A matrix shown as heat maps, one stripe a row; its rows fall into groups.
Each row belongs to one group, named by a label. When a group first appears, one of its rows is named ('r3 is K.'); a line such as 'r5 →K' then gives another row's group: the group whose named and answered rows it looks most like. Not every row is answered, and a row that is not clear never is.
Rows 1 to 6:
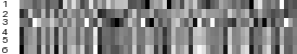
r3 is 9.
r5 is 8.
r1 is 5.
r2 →8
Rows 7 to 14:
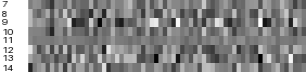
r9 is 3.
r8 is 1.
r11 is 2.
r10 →2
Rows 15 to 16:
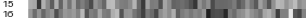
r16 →5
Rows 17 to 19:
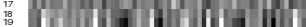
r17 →1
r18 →9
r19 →9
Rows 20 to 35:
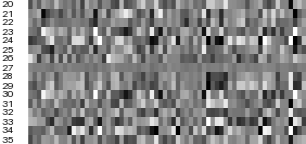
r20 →3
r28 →5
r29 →5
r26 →1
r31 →3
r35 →3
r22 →2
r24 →5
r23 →9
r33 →3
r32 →5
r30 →9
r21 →2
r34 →5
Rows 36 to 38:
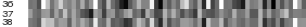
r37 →1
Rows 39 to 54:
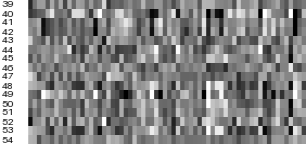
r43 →1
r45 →3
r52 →8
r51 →3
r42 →2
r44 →3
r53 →3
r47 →1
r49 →9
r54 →1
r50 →3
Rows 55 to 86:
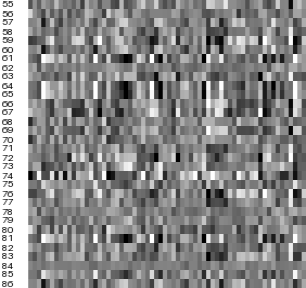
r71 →5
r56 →1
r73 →2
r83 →5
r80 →1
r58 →5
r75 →9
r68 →8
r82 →5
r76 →5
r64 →9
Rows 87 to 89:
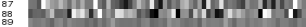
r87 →9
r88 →5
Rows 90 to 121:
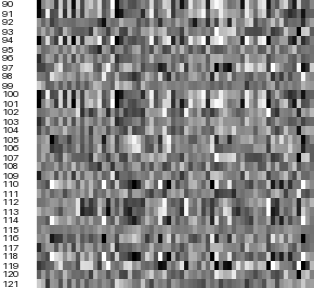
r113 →3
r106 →2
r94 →8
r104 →3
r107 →3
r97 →5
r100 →8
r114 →9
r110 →9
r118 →9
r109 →8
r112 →3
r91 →8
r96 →8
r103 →8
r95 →1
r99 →1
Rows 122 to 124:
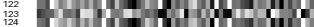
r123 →5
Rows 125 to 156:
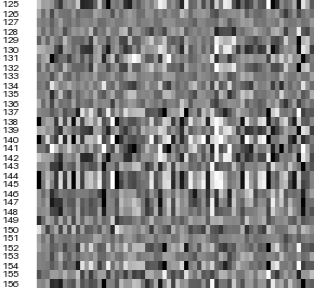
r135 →2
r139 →3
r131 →2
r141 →9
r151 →1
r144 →8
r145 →8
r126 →1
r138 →8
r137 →5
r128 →5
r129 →3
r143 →2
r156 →2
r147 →2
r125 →3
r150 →1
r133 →2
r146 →2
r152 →5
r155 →3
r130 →3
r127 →2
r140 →8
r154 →5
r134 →9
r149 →8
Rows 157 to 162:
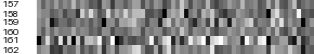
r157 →1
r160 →1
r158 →5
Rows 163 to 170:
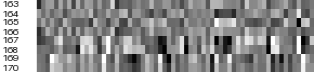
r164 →5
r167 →5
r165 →3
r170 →9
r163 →8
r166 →8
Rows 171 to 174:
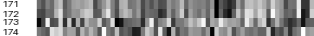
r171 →5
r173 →8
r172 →5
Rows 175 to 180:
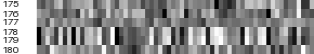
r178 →8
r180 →9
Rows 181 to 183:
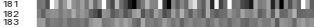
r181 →9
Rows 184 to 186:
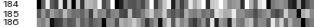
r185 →3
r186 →2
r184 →8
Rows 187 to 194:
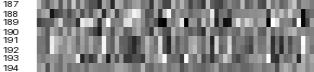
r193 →3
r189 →5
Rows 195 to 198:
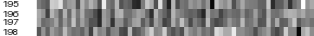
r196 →1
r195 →9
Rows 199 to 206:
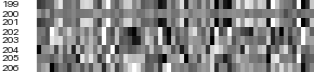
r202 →9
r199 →5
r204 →8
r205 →5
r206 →2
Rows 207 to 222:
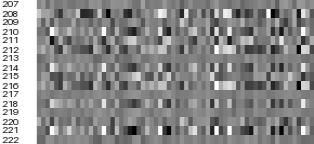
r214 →9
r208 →3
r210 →9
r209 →1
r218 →9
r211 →2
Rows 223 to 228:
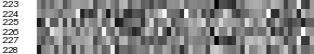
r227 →5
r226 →9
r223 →5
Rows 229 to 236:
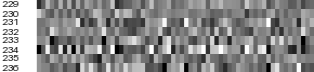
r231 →3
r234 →8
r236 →5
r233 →2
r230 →1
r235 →1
